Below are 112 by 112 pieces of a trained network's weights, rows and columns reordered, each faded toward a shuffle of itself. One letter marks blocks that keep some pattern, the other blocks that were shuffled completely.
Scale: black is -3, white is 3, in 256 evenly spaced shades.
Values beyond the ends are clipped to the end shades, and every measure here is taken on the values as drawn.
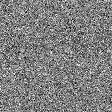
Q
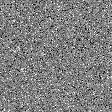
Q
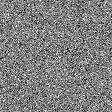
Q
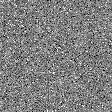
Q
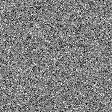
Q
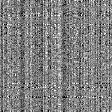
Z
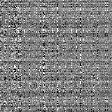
Z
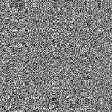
Z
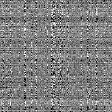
Z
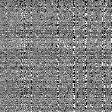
Z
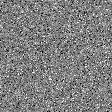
Q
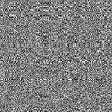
Z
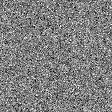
Q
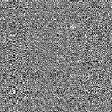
Z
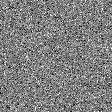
Q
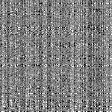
Z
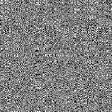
Z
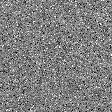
Q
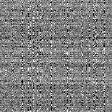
Z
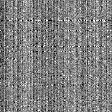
Z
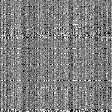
Z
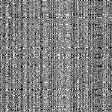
Z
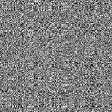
Z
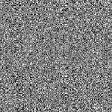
Z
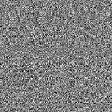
Z
